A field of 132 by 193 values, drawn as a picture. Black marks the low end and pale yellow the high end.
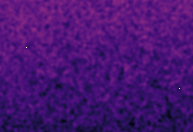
Two lone cells stand out, each far higher than its neighbours. The texture is blotchy. Values rise toward the top. No single row or column stands out from its neighbours. There are no regular stripes.
